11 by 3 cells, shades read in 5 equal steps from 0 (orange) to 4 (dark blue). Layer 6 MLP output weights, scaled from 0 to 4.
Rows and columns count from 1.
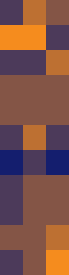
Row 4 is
2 2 2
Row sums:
6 3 7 6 6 7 11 7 7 5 5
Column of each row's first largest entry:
1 3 1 1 1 1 1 1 1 1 1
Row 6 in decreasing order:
3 3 1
